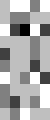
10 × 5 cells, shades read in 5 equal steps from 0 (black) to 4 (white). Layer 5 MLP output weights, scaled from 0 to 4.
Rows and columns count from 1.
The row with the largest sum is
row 1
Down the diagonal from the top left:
3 2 0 2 3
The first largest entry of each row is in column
2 1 1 1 2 2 1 5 5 3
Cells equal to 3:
22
